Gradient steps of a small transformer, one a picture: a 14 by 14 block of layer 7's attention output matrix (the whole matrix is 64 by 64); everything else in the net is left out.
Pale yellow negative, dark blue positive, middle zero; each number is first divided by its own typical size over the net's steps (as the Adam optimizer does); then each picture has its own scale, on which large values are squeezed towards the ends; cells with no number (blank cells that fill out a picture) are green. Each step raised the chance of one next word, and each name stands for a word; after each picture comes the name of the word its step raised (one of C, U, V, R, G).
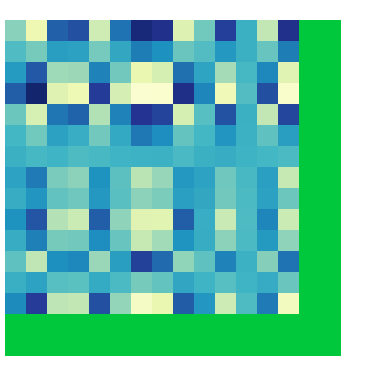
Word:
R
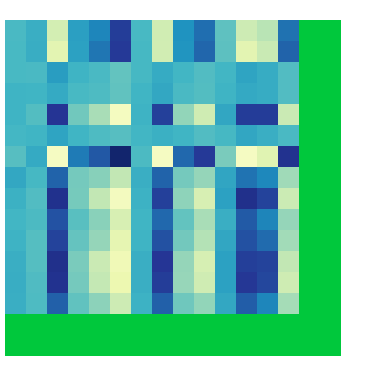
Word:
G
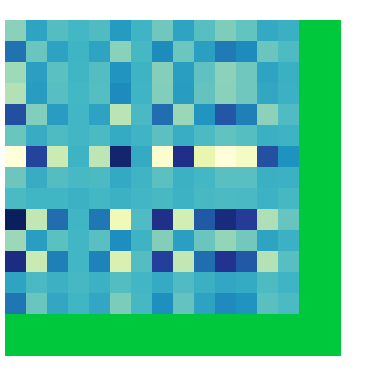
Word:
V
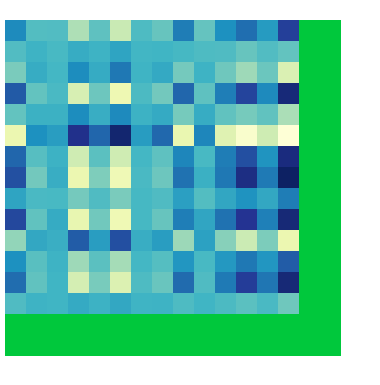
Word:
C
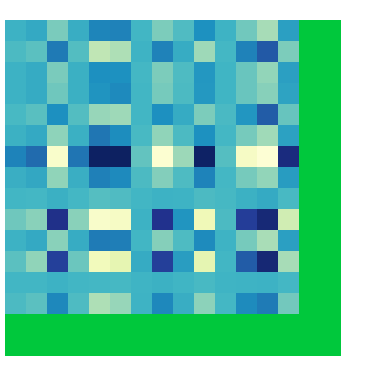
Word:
V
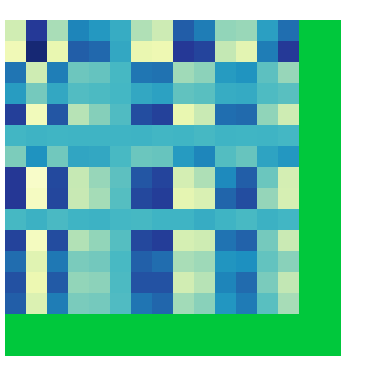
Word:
G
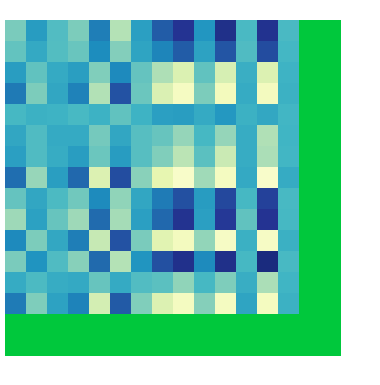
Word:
R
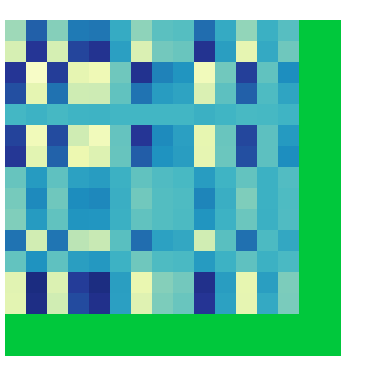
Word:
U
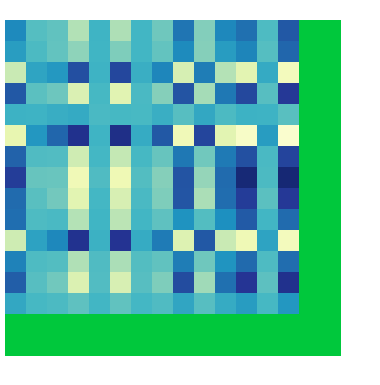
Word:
C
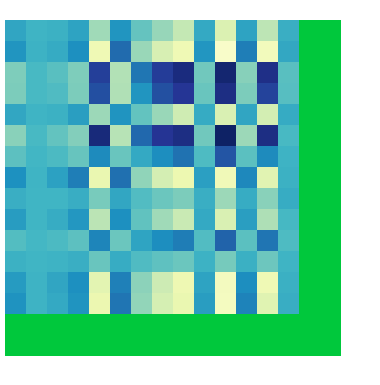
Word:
U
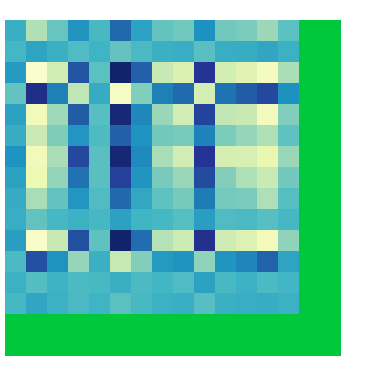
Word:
C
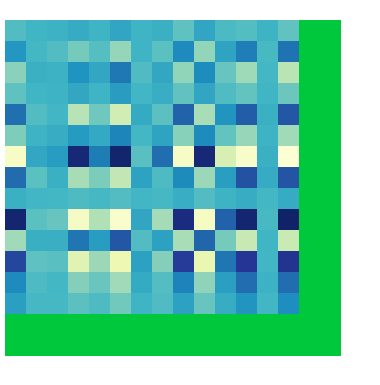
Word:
V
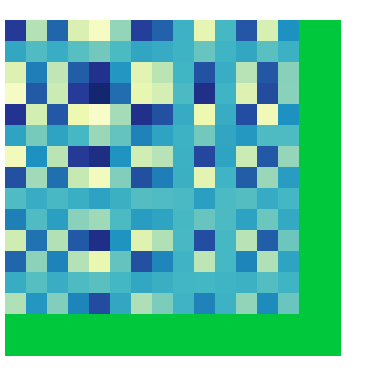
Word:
R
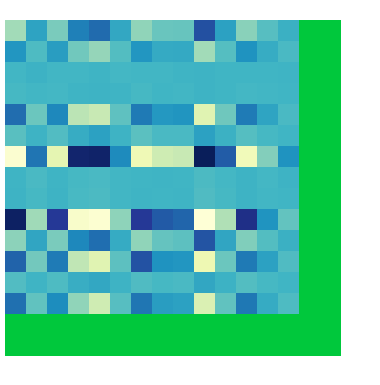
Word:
V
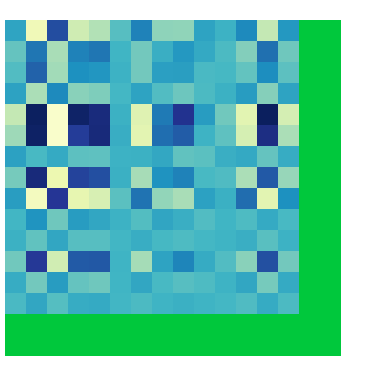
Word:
C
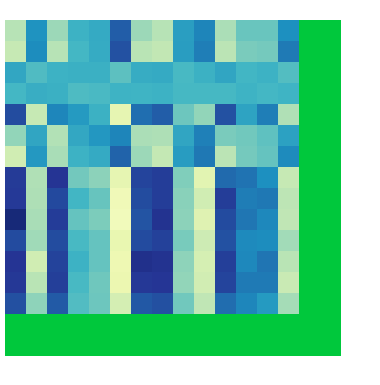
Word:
G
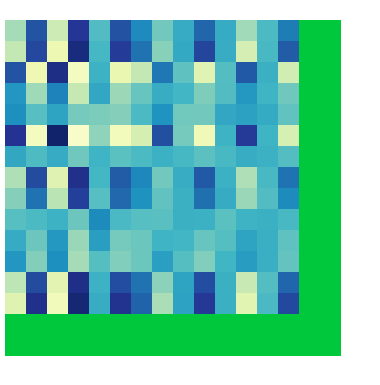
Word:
U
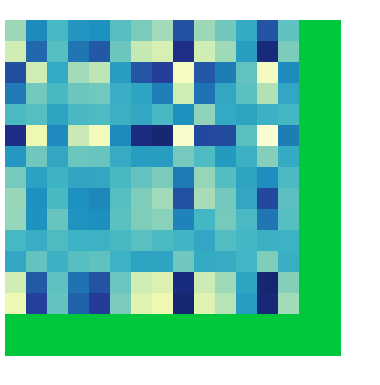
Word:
U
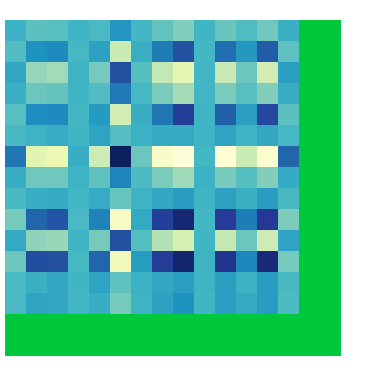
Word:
V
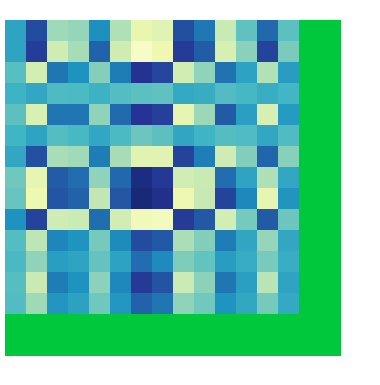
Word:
G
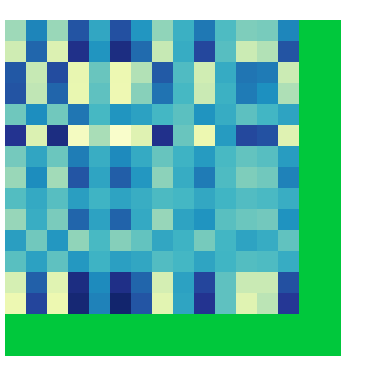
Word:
U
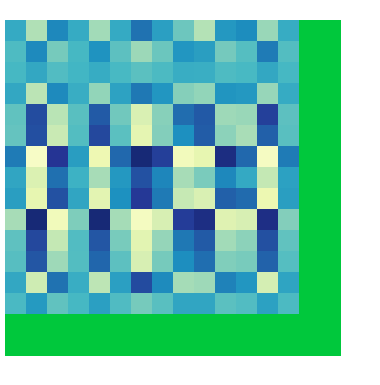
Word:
C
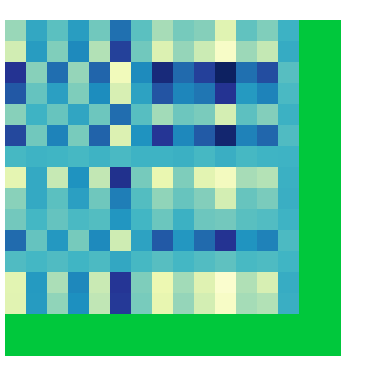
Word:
U
